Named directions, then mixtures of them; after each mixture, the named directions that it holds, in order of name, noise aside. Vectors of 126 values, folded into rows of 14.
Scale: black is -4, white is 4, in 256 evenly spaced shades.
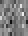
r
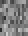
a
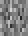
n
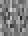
n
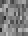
a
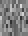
n, r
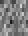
a, r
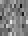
r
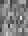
a, n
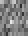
a, r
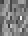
a, n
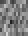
a, r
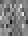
r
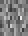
n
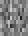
n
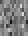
r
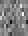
r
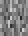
n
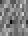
a, r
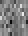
r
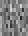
n, r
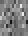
r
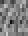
a, r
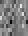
r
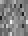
r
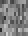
a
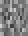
n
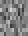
a, n
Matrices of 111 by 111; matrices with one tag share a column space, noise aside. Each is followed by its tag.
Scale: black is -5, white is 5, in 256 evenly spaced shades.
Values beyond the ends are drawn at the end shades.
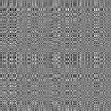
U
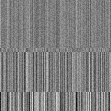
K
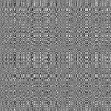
U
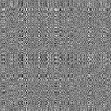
U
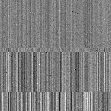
K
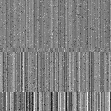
K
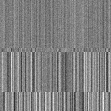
K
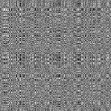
U
